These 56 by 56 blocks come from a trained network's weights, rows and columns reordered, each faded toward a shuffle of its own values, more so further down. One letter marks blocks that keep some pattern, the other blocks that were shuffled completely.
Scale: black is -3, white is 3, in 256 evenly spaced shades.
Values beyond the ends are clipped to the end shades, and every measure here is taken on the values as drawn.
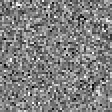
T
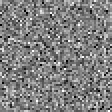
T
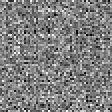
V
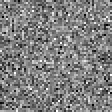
T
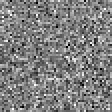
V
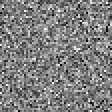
T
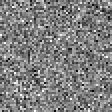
T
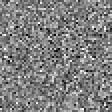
V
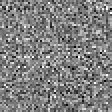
V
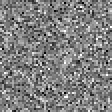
T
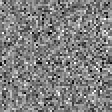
V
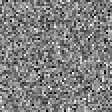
T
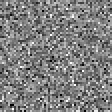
T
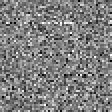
V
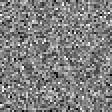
V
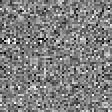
V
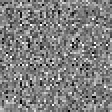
V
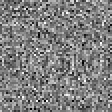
V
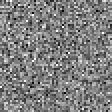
T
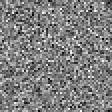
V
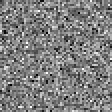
T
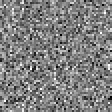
V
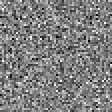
V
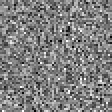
V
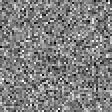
T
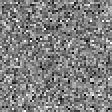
V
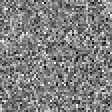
T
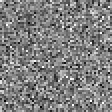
V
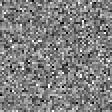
T
